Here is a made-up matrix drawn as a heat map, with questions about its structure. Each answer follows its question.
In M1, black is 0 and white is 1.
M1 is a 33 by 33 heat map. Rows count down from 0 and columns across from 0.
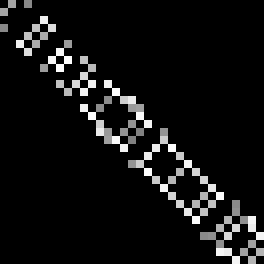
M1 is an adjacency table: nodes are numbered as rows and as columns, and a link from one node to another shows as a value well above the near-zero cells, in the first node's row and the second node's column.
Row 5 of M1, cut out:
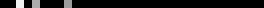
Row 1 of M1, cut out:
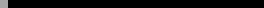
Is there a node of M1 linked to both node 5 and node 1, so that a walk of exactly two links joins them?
no
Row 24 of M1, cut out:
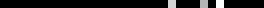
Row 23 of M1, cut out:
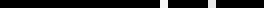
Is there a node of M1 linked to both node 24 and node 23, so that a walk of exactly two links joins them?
no
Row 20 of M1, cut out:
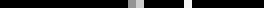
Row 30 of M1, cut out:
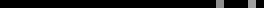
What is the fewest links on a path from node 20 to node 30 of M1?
6
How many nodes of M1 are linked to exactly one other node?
3
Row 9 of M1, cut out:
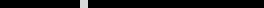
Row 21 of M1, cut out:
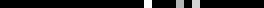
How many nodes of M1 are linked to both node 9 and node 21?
0
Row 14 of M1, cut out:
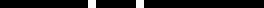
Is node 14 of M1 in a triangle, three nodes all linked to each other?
no
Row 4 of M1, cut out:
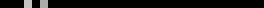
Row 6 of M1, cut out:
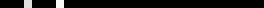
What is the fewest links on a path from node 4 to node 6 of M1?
2
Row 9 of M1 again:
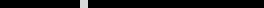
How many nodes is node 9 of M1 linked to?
1
